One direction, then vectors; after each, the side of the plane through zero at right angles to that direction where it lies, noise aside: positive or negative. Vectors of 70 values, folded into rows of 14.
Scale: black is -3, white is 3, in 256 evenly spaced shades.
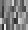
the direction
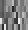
positive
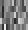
positive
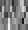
negative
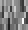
positive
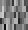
negative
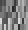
positive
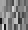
negative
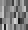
negative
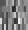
positive
